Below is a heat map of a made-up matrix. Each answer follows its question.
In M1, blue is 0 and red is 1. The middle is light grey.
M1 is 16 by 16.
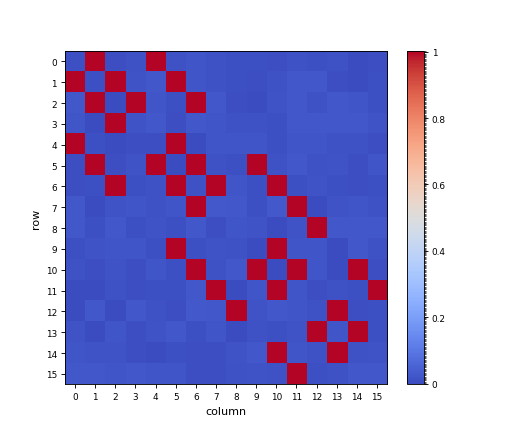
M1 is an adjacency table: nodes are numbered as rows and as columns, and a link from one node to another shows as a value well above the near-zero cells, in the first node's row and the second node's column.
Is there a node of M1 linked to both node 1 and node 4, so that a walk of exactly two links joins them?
yes
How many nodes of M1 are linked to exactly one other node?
3
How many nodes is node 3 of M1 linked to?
1
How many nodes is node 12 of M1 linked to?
2
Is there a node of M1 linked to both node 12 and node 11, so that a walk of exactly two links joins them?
no
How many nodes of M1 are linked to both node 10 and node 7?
2
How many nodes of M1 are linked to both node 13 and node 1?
0
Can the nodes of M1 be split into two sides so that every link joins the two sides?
yes
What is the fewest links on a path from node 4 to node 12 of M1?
6
